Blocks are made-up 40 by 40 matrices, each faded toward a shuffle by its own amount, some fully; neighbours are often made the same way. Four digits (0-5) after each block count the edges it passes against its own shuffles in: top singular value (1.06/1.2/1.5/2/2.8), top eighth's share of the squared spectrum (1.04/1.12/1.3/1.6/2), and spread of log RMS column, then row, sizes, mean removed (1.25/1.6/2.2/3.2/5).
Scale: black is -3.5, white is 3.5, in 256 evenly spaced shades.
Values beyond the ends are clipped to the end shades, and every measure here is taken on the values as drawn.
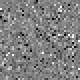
1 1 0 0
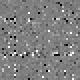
2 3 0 1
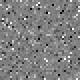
0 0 0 0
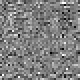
3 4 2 2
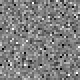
0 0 0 0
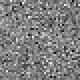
0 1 0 0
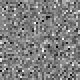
0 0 0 0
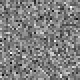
0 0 0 0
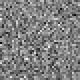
2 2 0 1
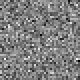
1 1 0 0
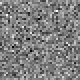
0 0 0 0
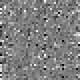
2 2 2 0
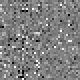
1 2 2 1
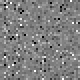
1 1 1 0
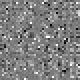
3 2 1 1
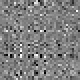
4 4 2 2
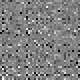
4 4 2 2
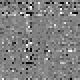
2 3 2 3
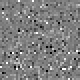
1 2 0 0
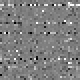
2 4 1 2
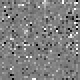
2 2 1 1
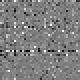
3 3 1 2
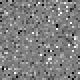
0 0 0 0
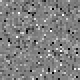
0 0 0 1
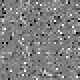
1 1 1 1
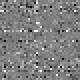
2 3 1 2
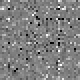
2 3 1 1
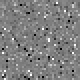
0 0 0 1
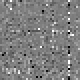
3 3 1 1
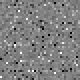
1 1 0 1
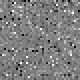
1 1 0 1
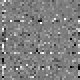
2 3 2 2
